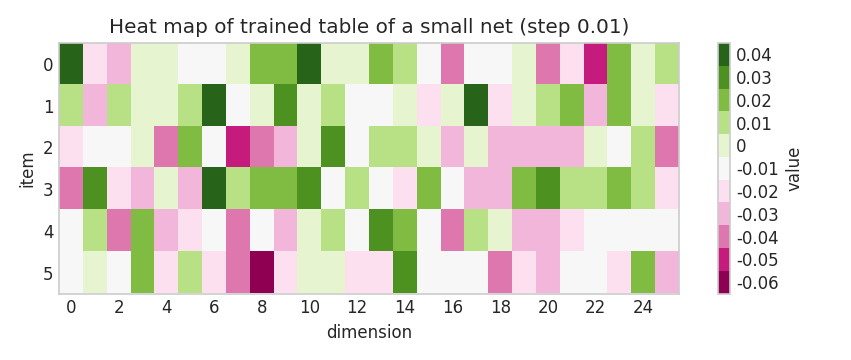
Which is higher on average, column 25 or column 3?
column 3
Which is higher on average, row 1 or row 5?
row 1
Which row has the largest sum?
1
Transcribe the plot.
Title: Heat map of trained table of a small net (step 0.01)
x-axis: dimension, ticks 0 2 4 6 8 10 12 14 16 18 20 22 24
y-axis: item, ticks 0 1 2 3 4 5 (0 at the top)
Colour bar: value, ticks -0.06 -0.05 -0.04 -0.03 -0.02 -0.01 0 0.01 0.02 0.03 0.04
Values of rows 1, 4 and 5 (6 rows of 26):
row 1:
0.01 -0.03 0.01 0 0 0.01 0.04 -0.01 0 0.03 0 0.01 -0.01 -0.01 0 -0.02 0 0.04 -0.02 0 0.01 0.02 -0.03 0.02 0 -0.02
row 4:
-0.01 0.01 -0.04 0.02 -0.03 -0.02 -0.01 -0.04 -0.01 -0.03 0 0.01 -0.01 0.03 0.02 -0.01 -0.04 0.01 0 -0.03 -0.03 -0.02 -0.01 -0.01 -0.01 -0.01
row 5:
-0.01 0 -0.01 0.02 -0.02 0.01 -0.02 -0.04 -0.06 -0.02 0 0 -0.02 -0.02 0.03 -0.01 -0.01 -0.01 -0.04 -0.02 -0.03 -0.01 -0.01 -0.02 0.02 -0.03
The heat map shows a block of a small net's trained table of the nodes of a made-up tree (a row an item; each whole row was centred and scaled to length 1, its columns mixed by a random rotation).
